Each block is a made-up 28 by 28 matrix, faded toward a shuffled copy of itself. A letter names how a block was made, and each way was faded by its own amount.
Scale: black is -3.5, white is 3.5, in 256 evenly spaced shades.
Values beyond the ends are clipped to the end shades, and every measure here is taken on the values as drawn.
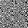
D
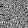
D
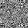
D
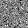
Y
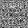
D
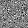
Y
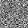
D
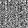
D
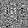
D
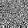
D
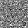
D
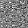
D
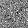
Y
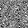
Y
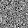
Y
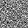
D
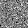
Y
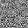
D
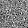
Y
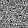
Y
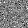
Y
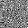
D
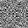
D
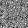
Y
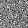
Y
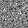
Y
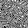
Y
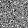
Y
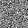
Y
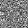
D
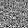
D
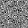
D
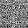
D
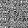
D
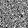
Y
